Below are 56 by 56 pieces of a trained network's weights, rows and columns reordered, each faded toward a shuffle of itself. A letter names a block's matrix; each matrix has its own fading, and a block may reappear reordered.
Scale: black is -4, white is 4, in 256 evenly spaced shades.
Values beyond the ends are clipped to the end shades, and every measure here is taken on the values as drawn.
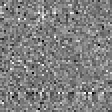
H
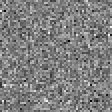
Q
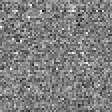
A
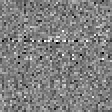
H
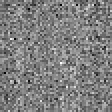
Q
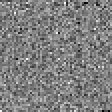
Q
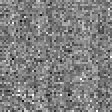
Q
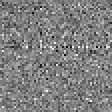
H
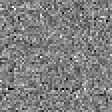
H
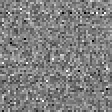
A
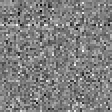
H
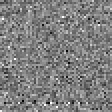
A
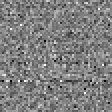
A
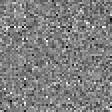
H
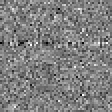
H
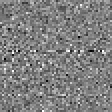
H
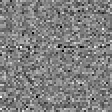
A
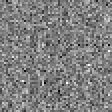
Q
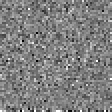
H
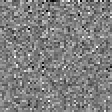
H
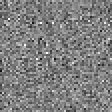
Q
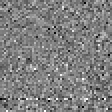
H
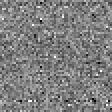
A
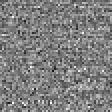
A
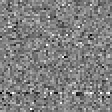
H
